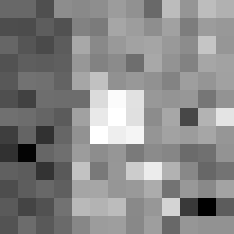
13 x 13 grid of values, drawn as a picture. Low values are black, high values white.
An odd patch, higher than its surroundings, sits in the centre. No regular stripes run through it. The right part is higher, past a seam about 30% of the way across. The ninth with the highest average is the centre. Values change most from cell to cell in the bottom right.
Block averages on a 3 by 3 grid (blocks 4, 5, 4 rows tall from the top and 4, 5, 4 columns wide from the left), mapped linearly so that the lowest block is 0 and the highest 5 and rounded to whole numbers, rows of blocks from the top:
034 / 053 / 042
